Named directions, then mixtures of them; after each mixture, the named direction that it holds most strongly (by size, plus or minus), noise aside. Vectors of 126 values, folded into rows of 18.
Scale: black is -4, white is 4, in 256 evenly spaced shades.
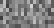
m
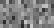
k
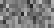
m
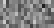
m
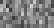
m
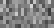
m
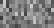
m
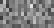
m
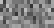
m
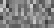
m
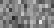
k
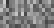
m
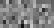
k
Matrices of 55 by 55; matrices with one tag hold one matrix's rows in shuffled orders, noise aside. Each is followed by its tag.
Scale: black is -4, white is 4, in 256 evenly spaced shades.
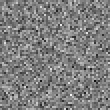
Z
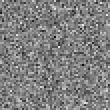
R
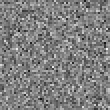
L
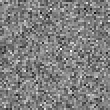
Z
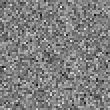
Z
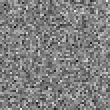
R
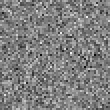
Z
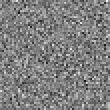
L
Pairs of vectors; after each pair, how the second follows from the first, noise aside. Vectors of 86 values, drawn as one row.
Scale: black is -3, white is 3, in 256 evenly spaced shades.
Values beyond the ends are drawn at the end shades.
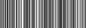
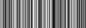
shuffled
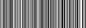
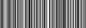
wrapped around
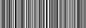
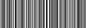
copied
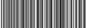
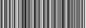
reversed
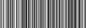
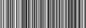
copied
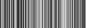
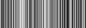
reversed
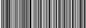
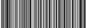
copied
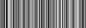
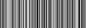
reversed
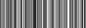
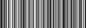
shuffled
